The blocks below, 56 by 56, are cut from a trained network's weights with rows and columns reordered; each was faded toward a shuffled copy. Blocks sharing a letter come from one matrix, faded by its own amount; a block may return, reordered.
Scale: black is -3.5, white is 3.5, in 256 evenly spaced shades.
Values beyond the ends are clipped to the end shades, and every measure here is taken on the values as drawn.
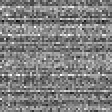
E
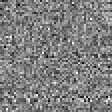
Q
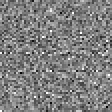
Q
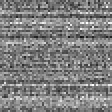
E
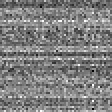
E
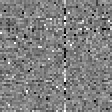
Q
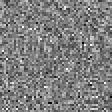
Q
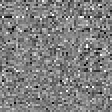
Q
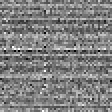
E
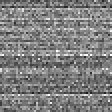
E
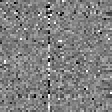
Q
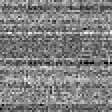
E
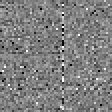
Q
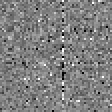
Q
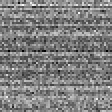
E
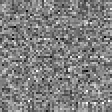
Q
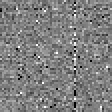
Q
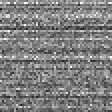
E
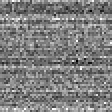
E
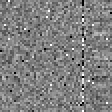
Q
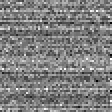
E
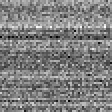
E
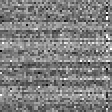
E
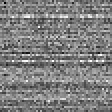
E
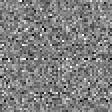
Q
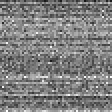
E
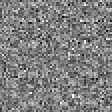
Q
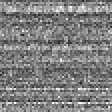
E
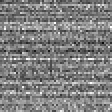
E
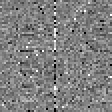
Q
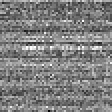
E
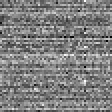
E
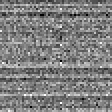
E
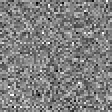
Q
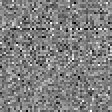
Q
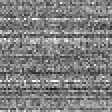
E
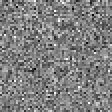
Q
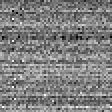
E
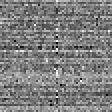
E
